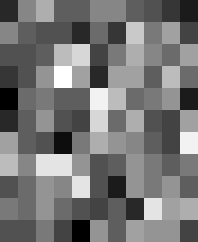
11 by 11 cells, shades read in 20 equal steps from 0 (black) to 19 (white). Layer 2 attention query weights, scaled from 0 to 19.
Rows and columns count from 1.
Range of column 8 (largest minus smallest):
12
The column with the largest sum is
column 8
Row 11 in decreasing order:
12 11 11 11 9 7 6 6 5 5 0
